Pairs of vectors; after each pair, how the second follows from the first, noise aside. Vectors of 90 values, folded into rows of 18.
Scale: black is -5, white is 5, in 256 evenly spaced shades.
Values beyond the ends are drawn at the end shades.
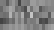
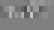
partly zeroed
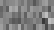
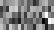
scaled up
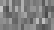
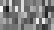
scaled up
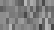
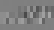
partly zeroed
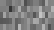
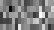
scaled up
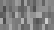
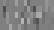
partly zeroed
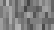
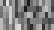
scaled up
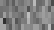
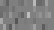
partly zeroed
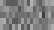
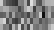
scaled up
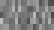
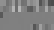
partly zeroed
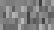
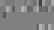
partly zeroed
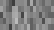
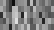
scaled up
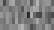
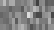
sign-scrambled
